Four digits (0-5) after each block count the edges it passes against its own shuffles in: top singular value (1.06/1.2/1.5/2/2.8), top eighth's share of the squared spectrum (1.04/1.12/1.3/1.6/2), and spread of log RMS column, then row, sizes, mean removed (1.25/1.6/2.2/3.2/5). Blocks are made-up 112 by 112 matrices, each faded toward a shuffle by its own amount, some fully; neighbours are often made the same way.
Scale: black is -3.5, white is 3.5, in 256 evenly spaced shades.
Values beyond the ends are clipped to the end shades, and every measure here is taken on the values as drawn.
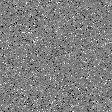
0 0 0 0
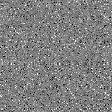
4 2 1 1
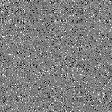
4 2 1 2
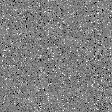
3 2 2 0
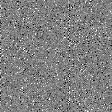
3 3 2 0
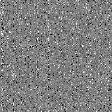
3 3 3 1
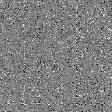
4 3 2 1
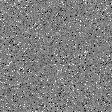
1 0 0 0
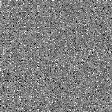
3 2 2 1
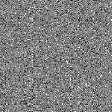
4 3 3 2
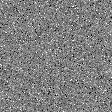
1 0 0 0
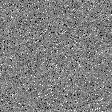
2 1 0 0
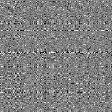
4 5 3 4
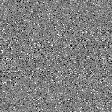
3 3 0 2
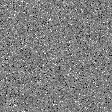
1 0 0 0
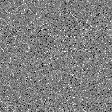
3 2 1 2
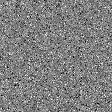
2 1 0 0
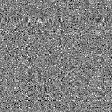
4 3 2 2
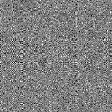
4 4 2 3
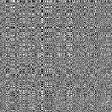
5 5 4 4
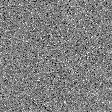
1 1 0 0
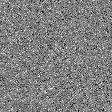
3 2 0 0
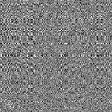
5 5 3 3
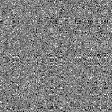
4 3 2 2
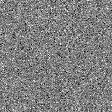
3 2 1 0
